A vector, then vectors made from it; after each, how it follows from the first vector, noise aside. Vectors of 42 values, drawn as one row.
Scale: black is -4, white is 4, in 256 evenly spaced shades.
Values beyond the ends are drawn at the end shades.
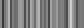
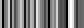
scaled up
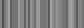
shrunk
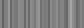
shrunk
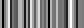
scaled up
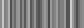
sign-scrambled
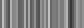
negated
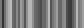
sign-scrambled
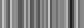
negated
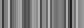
sign-scrambled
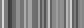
sign-scrambled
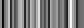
scaled up
